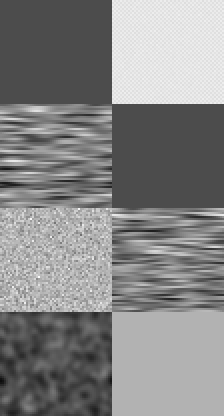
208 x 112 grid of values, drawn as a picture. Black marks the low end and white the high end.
The table splits into 4 rows of 2 panels. Panel 1,1: low, flat. Panel 1,2: very high, checkered, faint in contrast. Panel 2,1: middling, streaked across, strong in contrast. Panel 2,2: low, flat. Panel 3,1: high, fine-grained. Panel 3,2: middling, streaked across, strong in contrast. Panel 4,1: low, blotchy. Panel 4,2: high, flat.
